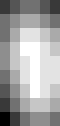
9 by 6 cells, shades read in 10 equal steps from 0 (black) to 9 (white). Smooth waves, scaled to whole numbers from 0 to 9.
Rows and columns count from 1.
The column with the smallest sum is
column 1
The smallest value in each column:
0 2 4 4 3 2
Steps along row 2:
up up same down down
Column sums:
29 45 60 66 59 52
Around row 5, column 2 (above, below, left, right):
7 6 5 8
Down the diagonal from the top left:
2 5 8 9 8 8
